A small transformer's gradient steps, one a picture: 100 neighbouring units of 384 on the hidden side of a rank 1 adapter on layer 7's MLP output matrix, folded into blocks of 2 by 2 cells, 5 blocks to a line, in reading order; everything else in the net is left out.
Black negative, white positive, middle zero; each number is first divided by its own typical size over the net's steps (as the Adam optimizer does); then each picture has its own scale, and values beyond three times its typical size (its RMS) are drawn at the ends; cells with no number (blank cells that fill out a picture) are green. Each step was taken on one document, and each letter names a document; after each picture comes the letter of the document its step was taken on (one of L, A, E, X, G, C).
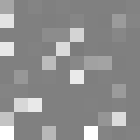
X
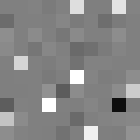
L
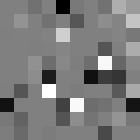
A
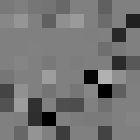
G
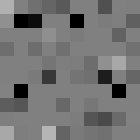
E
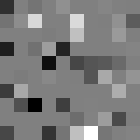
E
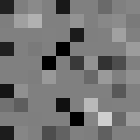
E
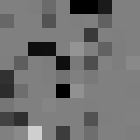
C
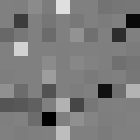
G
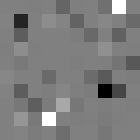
G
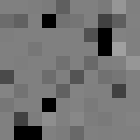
C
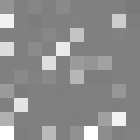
X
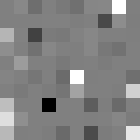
L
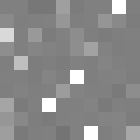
L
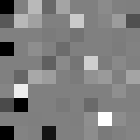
E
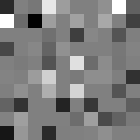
E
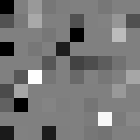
E
